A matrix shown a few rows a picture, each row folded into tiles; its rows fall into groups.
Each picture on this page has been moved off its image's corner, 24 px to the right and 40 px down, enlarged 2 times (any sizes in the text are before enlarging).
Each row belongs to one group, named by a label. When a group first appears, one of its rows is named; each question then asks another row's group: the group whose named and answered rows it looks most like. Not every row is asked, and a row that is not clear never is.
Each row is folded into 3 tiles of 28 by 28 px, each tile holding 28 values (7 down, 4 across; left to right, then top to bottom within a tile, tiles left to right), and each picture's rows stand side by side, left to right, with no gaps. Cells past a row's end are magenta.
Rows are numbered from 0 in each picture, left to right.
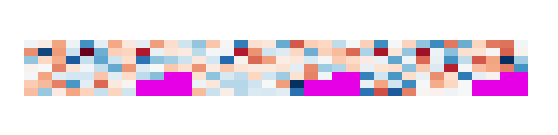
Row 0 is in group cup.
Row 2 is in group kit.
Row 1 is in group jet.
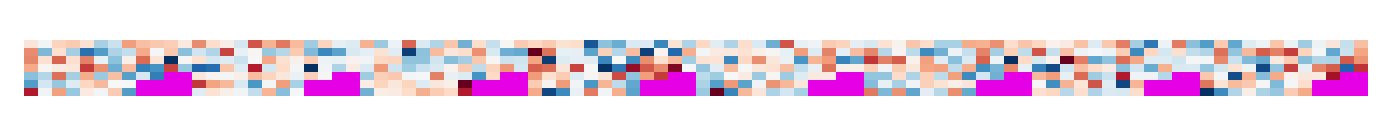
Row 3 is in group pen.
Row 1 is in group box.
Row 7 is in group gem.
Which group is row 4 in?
kit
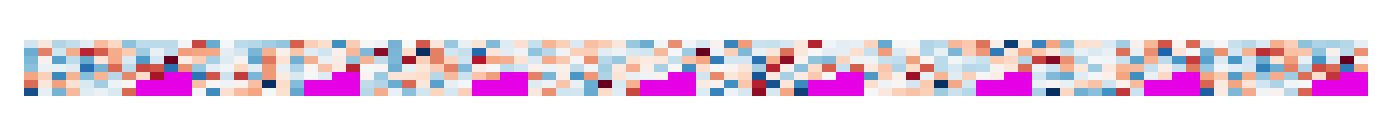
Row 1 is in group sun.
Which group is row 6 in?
gem
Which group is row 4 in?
sun
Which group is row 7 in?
gem
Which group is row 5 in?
sun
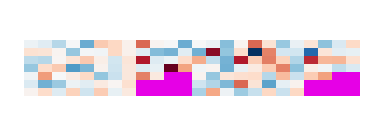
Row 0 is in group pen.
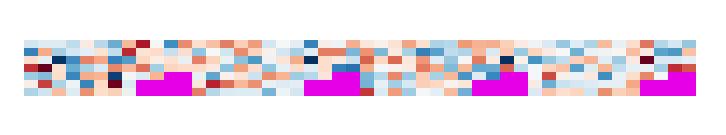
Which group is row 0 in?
jet
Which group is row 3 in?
pen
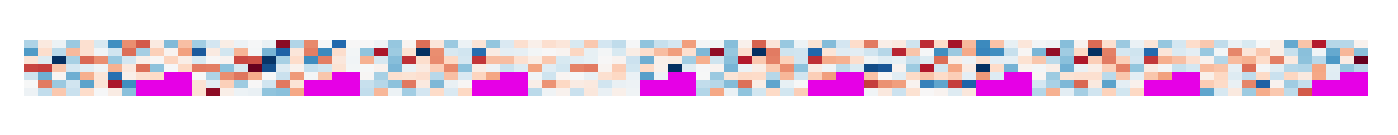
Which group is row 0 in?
jet
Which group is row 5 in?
box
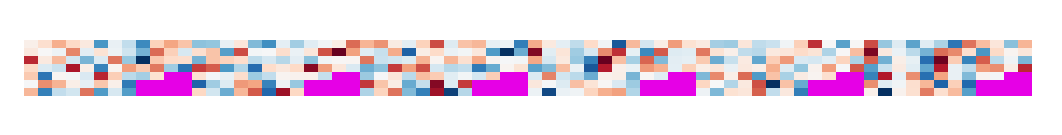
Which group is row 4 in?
sun
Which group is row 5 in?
sun
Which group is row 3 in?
sun
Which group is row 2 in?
box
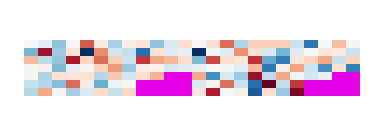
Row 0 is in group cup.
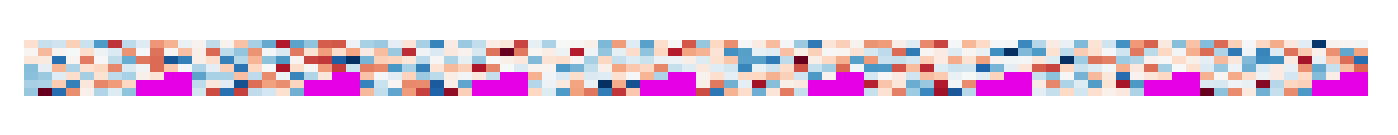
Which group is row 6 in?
jet
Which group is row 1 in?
kit
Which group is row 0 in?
kit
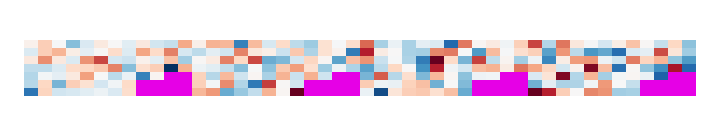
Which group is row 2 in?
sun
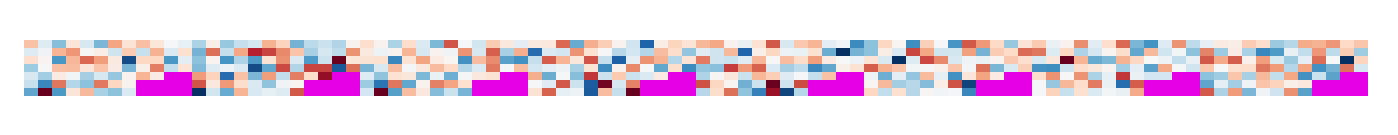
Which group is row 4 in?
box
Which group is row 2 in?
kit
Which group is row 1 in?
gem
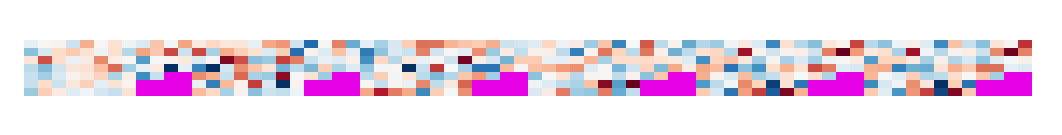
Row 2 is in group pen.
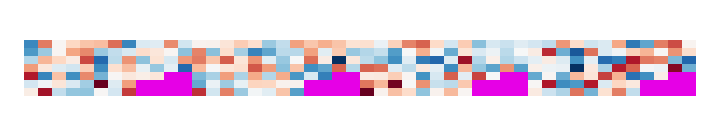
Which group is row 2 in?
pen
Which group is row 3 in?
kit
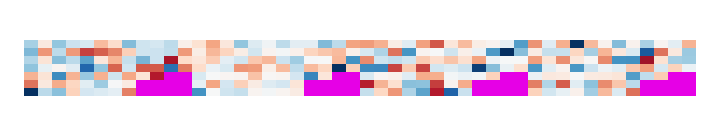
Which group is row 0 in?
gem
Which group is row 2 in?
box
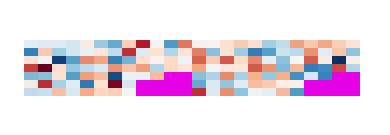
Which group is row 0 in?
jet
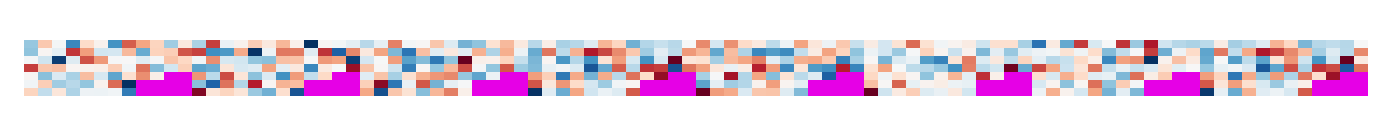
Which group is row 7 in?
gem
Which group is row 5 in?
pen
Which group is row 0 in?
jet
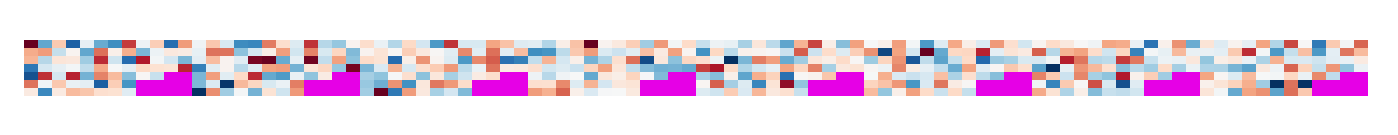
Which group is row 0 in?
sun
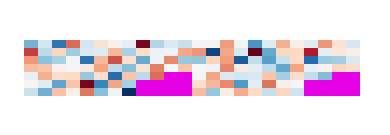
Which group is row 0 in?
sun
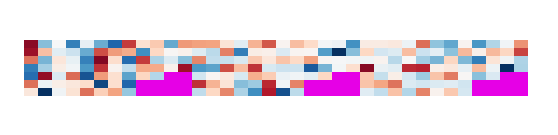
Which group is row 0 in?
sun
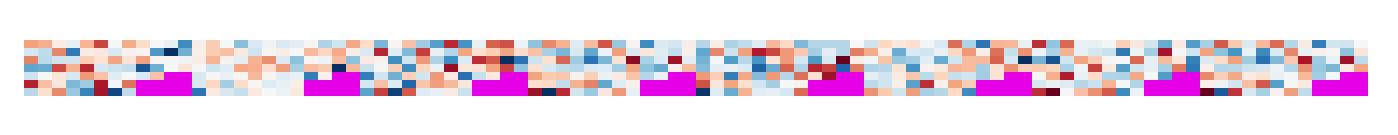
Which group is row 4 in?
gem
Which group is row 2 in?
kit
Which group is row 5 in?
kit
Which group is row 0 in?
box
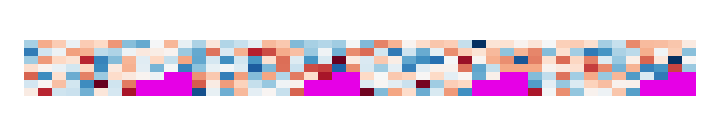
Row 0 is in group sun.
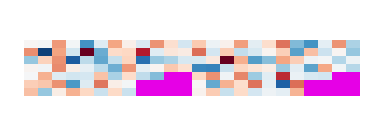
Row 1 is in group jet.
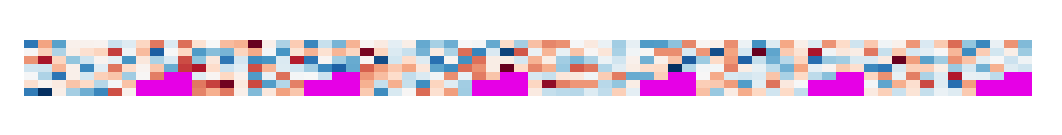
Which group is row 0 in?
gem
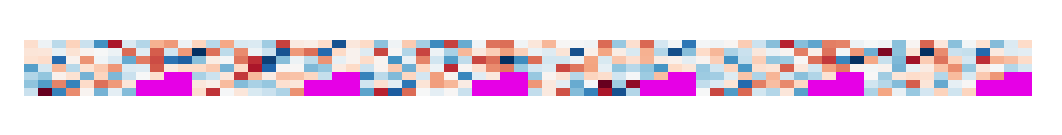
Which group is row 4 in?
kit
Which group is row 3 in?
box
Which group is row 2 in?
kit
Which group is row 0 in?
kit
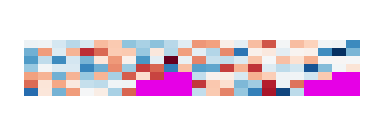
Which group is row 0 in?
gem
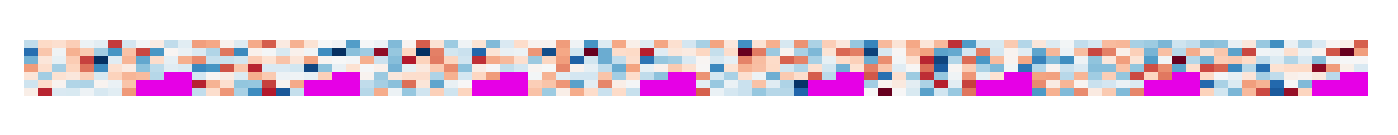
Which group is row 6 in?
gem
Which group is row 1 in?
box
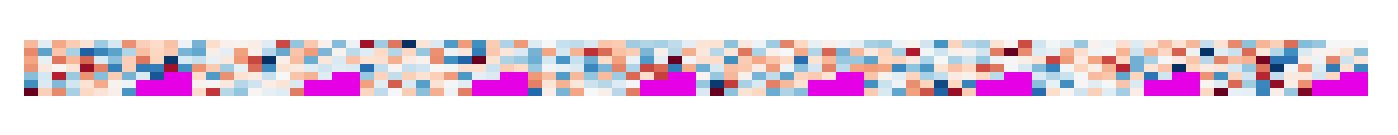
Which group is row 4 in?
kit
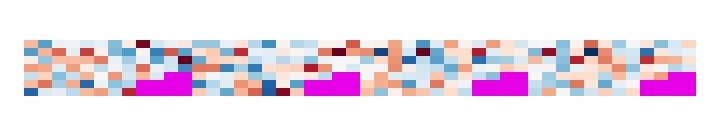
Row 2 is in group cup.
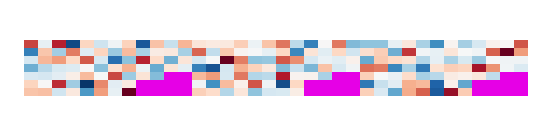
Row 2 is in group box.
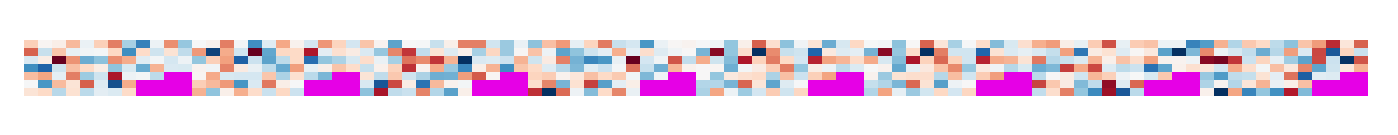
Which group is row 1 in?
cup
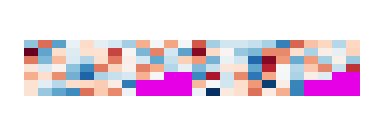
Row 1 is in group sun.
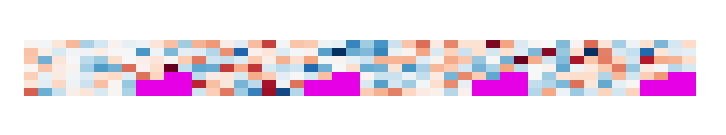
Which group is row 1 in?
box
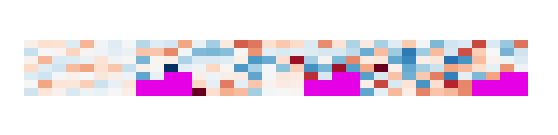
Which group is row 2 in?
jet
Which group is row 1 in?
pen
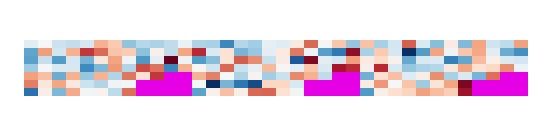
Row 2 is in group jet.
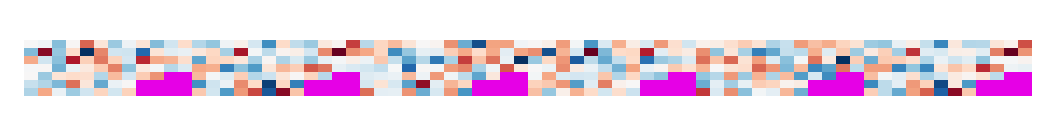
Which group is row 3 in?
cup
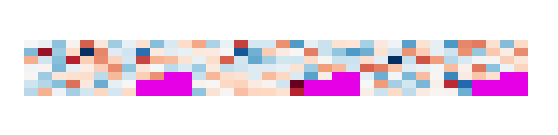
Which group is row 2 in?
jet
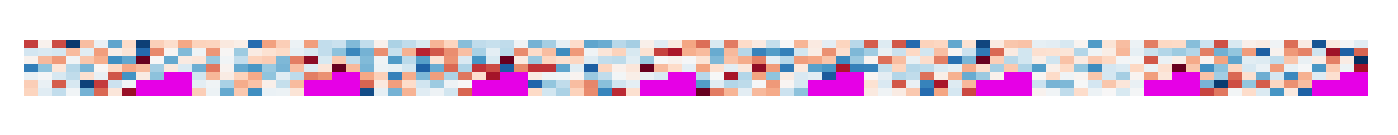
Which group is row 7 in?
kit
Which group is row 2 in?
gem
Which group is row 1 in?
pen
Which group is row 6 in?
pen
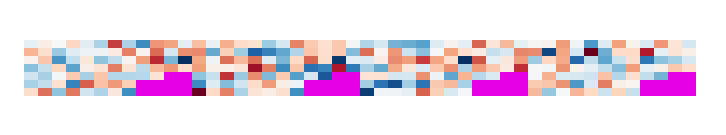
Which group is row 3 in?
cup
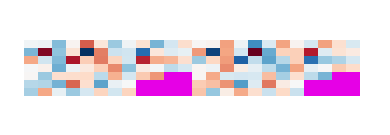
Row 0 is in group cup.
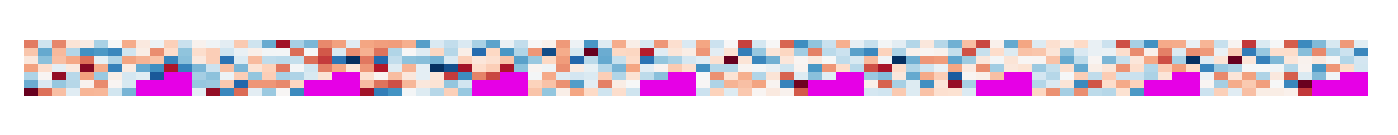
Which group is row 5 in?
jet
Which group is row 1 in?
kit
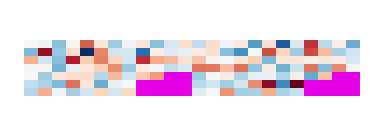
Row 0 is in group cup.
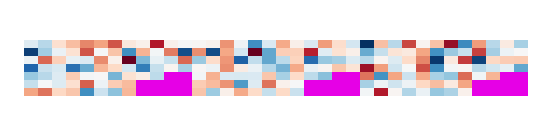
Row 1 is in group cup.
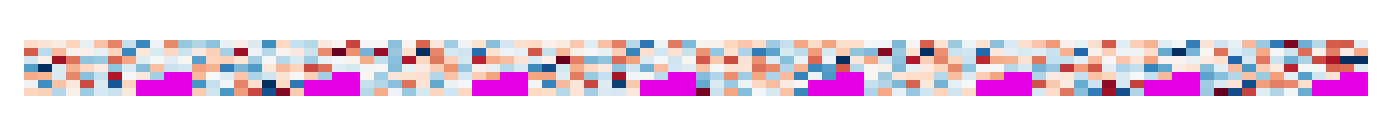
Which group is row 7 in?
kit
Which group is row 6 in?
box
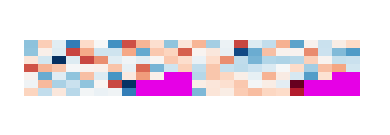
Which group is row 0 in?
jet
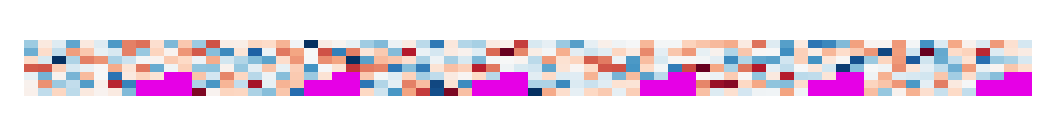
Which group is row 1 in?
kit
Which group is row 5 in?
cup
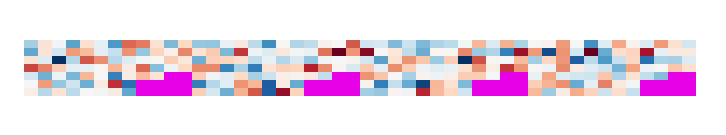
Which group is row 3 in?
cup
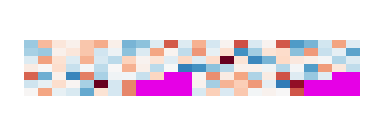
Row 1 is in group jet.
